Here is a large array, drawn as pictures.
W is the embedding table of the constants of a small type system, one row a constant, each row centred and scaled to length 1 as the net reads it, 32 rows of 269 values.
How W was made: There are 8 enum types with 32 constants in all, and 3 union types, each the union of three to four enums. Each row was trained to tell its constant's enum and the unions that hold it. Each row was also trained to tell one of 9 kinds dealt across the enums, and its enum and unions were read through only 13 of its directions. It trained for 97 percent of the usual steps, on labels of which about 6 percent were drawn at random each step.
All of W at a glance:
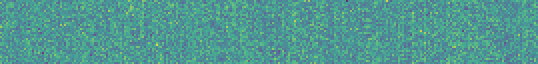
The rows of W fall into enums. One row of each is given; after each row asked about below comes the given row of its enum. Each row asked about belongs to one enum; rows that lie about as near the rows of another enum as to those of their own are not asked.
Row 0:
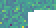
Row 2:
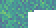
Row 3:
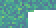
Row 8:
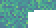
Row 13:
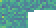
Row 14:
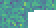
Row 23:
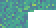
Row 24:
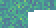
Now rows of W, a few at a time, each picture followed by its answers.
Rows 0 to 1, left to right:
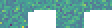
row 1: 23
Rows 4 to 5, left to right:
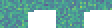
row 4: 24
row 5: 14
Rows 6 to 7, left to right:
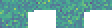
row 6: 13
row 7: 23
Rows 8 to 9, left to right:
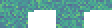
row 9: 13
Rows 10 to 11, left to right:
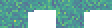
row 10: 13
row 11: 23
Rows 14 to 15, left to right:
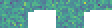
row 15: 13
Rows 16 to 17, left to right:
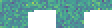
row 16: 0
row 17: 8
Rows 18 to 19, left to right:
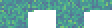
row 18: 14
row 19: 23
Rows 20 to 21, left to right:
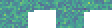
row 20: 24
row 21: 0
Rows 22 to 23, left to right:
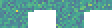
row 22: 0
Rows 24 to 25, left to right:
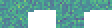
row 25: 13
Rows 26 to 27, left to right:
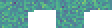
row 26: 2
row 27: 8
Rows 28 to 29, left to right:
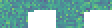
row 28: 14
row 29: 0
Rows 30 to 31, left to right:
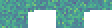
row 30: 23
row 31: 14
